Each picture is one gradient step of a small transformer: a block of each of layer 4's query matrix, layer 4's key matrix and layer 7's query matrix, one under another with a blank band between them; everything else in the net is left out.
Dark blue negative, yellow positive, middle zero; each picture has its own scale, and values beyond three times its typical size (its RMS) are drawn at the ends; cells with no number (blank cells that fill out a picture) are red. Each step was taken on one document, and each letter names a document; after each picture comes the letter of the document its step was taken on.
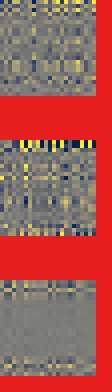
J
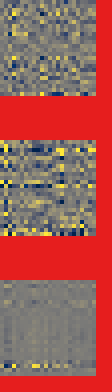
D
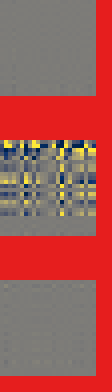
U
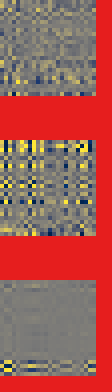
D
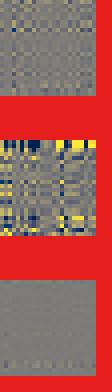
U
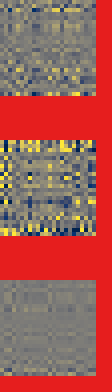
J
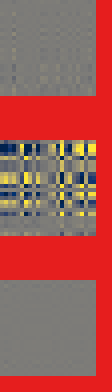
U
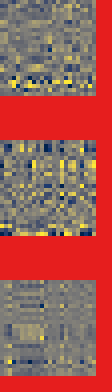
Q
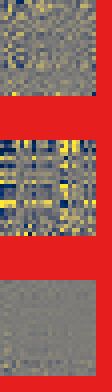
D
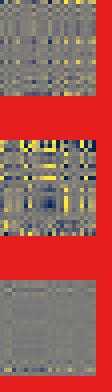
J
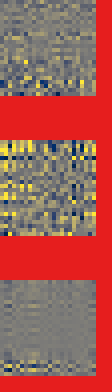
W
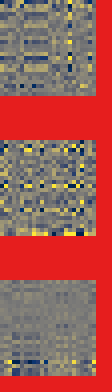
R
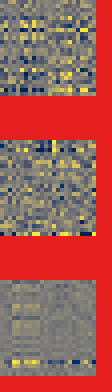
R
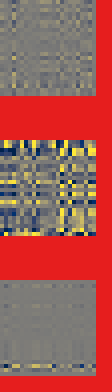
U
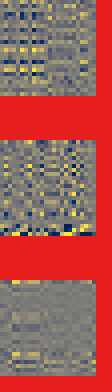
R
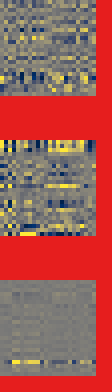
R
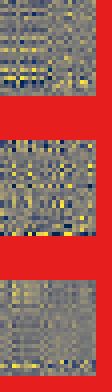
R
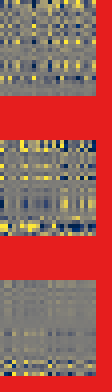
J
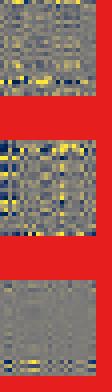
W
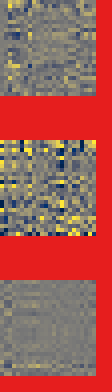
D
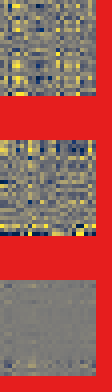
W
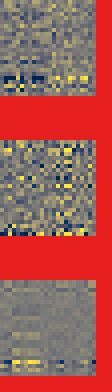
Q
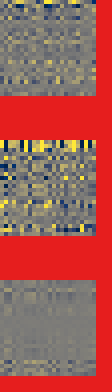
J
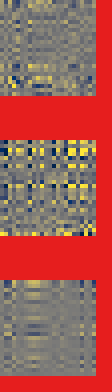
D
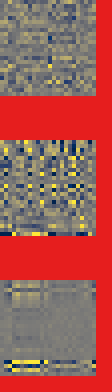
Q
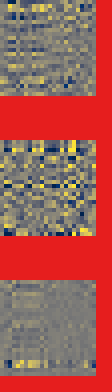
Q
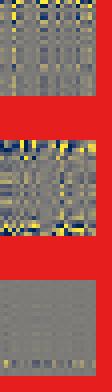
U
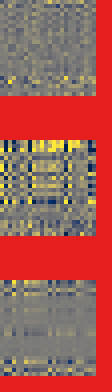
J
